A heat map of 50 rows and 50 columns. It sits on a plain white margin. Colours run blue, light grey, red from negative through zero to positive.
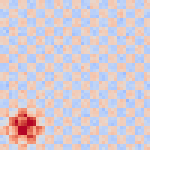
No single row or column stands out from its neighbours. One bump rises in the bottom left. Neither half mirrors the other. No lone cell stands out from its neighbours.
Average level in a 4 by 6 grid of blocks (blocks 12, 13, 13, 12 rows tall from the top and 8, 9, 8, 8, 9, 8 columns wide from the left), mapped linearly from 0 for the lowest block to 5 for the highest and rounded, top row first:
000000 / 000000 / 110000 / 550000
